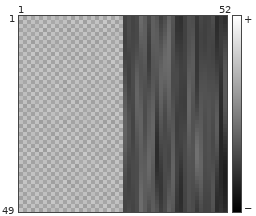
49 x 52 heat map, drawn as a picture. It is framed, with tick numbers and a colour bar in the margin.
The table splits into one row of 2 panels. Panel 1,1: high, checkered. Panel 1,2: low, streaked downward.
